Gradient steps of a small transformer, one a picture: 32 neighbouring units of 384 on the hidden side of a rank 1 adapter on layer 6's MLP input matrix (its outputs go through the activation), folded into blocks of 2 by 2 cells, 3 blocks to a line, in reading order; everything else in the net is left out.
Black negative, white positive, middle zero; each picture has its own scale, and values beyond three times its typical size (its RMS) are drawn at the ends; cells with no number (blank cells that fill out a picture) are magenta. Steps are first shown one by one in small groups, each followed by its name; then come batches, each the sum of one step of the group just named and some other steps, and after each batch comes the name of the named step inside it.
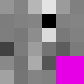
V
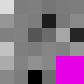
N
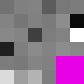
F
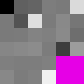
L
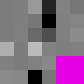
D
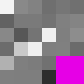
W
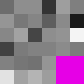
F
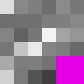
W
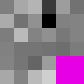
V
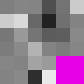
D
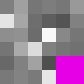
W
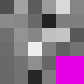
V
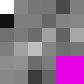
W
